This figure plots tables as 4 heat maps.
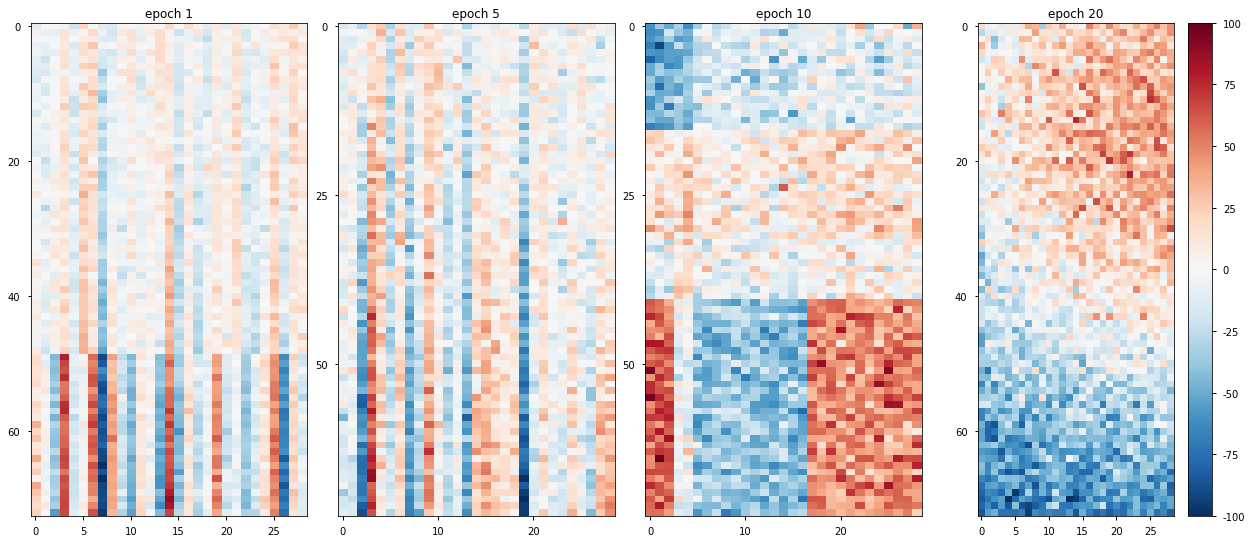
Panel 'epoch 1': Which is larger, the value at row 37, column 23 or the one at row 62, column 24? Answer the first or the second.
the second
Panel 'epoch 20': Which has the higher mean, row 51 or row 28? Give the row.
28
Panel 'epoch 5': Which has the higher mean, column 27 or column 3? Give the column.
3
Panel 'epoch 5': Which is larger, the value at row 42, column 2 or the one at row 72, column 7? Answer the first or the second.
the first
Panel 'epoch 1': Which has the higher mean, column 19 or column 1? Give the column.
19
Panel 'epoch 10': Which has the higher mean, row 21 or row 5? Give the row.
21
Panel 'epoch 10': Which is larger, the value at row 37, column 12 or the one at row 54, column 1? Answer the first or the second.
the second
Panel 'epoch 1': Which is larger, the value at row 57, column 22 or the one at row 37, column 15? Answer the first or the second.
the second
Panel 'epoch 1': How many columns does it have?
29
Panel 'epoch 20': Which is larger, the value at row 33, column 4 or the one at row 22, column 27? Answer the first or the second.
the second
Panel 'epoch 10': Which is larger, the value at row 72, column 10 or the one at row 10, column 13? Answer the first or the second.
the second
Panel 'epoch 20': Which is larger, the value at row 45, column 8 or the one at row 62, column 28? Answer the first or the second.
the first
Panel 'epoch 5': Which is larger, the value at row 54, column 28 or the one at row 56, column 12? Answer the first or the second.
the first
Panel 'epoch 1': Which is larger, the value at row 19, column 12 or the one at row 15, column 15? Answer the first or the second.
the first
